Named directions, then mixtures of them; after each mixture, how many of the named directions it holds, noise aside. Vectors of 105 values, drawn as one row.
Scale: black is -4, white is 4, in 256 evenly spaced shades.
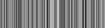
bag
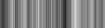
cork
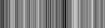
one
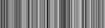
two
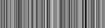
one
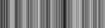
two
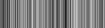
two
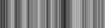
two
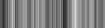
one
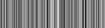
one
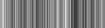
two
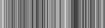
two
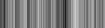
one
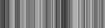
one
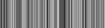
two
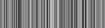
one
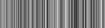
two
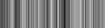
two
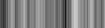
one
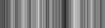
one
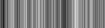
one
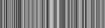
one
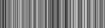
two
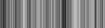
one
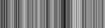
two
